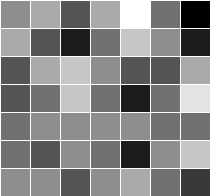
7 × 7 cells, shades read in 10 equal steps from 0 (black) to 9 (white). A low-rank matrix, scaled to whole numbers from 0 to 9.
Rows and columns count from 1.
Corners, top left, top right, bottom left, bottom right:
5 0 5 2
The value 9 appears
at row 1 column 5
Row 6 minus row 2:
-2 0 4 0 -6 0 6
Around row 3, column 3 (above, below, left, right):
1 7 6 5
